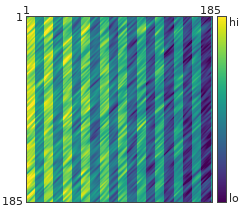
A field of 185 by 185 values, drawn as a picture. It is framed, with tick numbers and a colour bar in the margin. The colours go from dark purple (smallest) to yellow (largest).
Overall the values sit about 50% of the way up the scale. Stripes running up and down repeat 10 times from left to right. The field climbs toward the left.
